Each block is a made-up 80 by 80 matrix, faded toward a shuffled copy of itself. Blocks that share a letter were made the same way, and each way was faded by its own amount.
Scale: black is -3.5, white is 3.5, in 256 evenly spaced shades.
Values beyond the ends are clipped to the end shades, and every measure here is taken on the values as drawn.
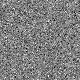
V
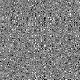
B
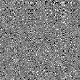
B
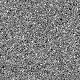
V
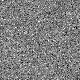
V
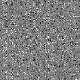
B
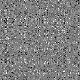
B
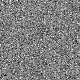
V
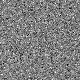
V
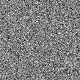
V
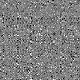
B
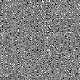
B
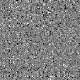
B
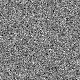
V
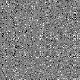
B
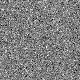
V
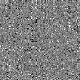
B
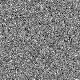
V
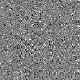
B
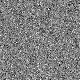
V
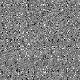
B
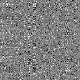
B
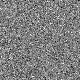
V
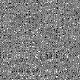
B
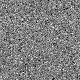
V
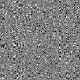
B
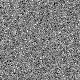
V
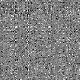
B
